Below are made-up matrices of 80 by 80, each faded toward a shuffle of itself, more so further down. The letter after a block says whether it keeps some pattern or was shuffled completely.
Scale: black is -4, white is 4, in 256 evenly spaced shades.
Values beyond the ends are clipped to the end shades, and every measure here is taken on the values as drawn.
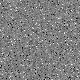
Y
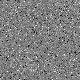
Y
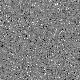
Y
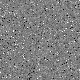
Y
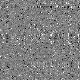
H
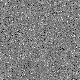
Y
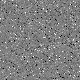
Y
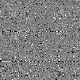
H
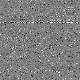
H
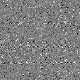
H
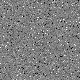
Y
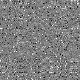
H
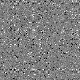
H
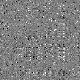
H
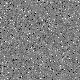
Y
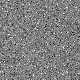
Y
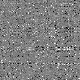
H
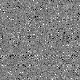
H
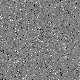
Y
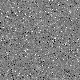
Y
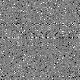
H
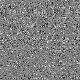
H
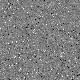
Y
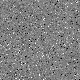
Y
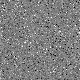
Y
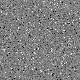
Y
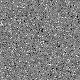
Y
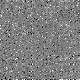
H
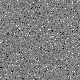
Y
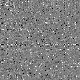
H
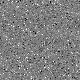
Y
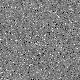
Y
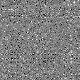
H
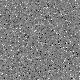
Y
